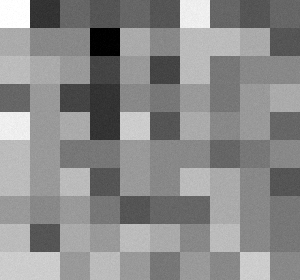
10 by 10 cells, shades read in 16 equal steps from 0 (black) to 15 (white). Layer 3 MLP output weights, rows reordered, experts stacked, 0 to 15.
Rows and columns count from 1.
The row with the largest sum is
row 10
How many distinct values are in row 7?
5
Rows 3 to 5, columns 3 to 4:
9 4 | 4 3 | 10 3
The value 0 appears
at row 2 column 4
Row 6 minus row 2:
1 1 -1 7 -1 0 -3 -5 -3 3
